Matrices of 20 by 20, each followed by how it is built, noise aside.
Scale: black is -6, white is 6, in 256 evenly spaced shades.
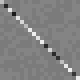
diagonal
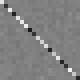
diagonal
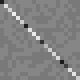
diagonal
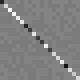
diagonal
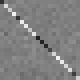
diagonal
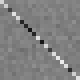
diagonal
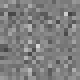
low rank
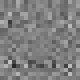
low rank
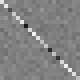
diagonal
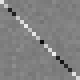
diagonal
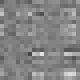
low rank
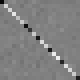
diagonal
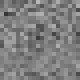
low rank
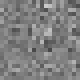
low rank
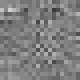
low rank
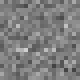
low rank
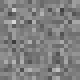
low rank
